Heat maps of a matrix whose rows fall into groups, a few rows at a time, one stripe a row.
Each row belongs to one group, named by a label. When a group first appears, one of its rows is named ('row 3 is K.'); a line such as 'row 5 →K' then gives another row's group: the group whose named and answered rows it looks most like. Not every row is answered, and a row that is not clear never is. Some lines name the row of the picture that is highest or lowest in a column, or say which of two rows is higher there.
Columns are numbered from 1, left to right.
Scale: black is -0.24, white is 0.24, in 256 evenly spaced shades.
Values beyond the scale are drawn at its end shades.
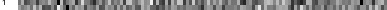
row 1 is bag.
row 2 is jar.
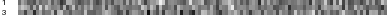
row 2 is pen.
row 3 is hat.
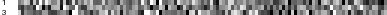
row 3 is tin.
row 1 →pen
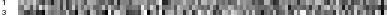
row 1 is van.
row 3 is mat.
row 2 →pen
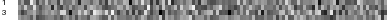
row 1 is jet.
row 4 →mat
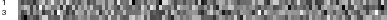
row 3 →jar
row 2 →pen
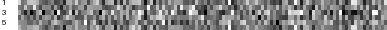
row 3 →jar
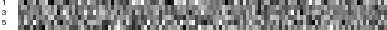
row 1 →van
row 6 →mat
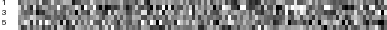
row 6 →jar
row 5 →pen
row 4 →jet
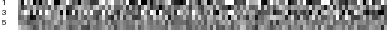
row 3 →pen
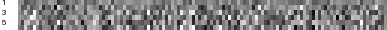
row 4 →jet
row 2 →jar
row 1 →bag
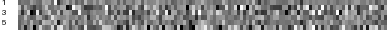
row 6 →hat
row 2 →tin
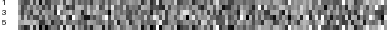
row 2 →jar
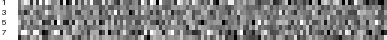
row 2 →van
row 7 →van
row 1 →pen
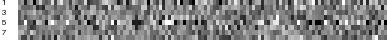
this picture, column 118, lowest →7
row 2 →mat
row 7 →jet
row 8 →jar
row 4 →bag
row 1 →hat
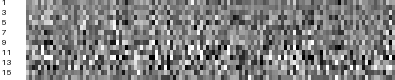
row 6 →tin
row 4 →van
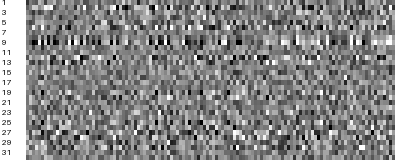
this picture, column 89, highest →23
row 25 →hat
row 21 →van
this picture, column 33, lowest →2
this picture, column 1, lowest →1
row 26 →van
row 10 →hat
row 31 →van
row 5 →jet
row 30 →jet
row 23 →bag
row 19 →hat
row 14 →pen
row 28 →tin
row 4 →van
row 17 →jet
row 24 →pen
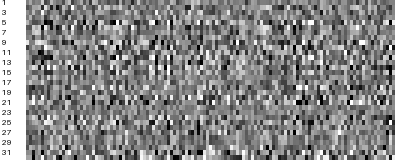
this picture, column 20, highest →25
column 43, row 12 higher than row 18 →Yes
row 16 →pen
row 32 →van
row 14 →pen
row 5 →mat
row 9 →jet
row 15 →mat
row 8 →hat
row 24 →pen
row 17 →van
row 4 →bag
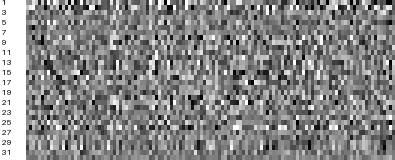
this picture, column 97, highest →10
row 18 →van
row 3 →jar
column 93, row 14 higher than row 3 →Yes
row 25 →pen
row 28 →pen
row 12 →tin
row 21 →bag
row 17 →tin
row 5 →pen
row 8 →hat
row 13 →mat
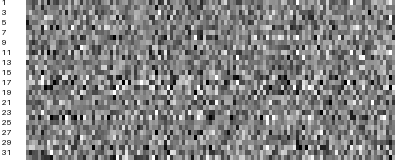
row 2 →hat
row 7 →hat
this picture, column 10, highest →29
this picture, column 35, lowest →17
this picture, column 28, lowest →24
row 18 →mat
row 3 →bag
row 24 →jar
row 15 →hat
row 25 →jar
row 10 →tin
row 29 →pen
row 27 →hat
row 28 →tin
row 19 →tin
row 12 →jet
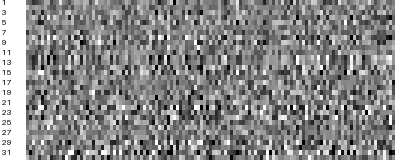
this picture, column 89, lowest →22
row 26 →pen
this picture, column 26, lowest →30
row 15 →jet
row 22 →jet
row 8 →pen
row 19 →bag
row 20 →hat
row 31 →jar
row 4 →pen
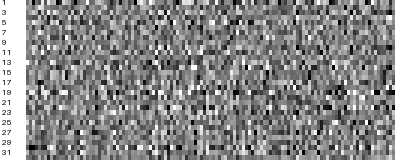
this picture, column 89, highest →17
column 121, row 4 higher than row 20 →Yes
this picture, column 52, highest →19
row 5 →bag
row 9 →hat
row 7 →jet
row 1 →van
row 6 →hat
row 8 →jar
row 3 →pen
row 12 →hat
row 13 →tin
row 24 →mat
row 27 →tin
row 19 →van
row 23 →tin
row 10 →pen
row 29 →tin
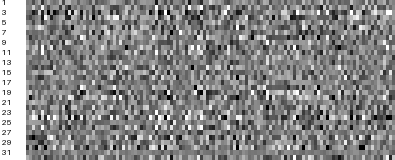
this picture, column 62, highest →22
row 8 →tin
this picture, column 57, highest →19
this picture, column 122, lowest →24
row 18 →tin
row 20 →jar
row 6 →jet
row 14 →mat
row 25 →bag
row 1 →hat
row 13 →jar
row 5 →hat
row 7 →bag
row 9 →jar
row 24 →pen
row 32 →mat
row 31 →bag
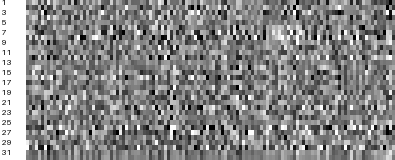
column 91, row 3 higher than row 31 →No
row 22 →hat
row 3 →mat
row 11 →van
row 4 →pen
